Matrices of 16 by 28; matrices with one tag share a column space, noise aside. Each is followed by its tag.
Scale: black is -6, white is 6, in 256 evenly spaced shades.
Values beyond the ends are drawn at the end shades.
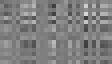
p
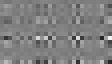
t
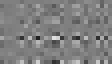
t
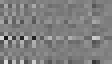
t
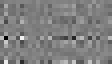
t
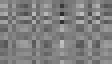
p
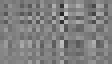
p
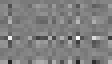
t
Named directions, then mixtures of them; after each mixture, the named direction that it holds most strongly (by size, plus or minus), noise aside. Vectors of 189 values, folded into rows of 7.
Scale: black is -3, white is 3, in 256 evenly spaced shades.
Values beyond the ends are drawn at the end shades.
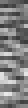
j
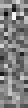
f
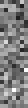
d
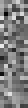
f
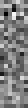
f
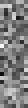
f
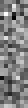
f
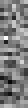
j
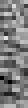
j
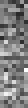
d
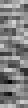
j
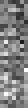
d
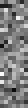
d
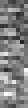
j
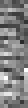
j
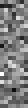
d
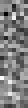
f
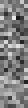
f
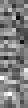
j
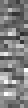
j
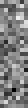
d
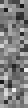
d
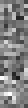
f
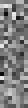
f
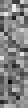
f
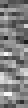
j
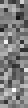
d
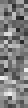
f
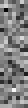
d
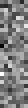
f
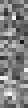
f
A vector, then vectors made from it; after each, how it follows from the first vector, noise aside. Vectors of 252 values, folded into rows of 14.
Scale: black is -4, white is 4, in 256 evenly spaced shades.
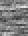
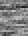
negated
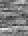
reversed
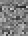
sign-scrambled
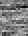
negated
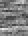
reversed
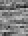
negated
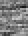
negated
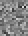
sign-scrambled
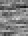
negated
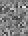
sign-scrambled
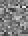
sign-scrambled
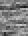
negated
